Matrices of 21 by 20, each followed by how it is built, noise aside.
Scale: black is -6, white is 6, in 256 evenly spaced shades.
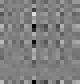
low rank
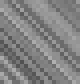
Toeplitz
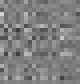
low rank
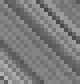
Toeplitz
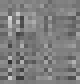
low rank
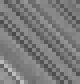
Toeplitz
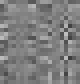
low rank
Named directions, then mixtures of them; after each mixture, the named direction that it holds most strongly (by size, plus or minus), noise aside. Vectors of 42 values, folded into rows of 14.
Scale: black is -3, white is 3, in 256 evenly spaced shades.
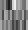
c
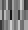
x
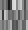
c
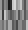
c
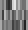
c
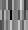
x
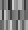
x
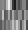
c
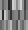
x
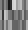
c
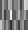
x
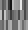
x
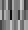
x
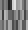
c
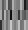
x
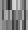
c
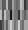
x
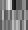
c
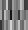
x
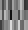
x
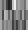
c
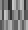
x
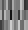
x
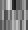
c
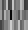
x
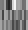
c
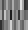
x
